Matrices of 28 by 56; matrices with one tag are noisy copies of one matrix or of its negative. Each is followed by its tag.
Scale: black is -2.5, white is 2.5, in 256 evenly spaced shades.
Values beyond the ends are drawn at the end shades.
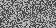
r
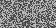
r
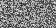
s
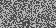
r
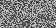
r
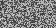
s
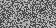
r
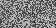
r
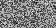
s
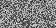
r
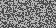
s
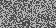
r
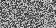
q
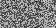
q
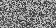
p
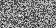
s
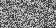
q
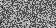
r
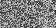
q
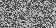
p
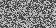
p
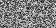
p
